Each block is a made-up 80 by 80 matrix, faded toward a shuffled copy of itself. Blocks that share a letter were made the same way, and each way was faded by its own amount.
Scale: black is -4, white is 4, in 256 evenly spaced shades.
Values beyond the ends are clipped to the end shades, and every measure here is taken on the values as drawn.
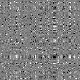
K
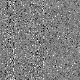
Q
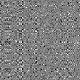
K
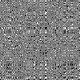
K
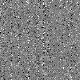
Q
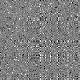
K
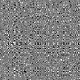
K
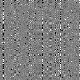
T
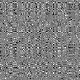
K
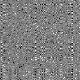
K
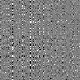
T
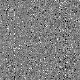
Q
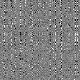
T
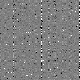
T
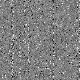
Q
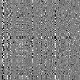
T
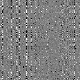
T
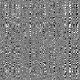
T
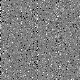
Q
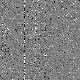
Q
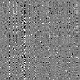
T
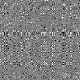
K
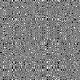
K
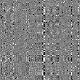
T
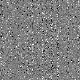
Q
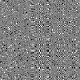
K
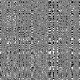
T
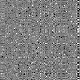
K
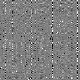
T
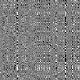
T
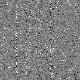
Q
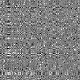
K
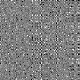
K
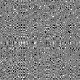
K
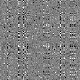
T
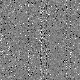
Q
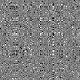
K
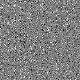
Q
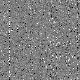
Q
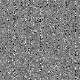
Q
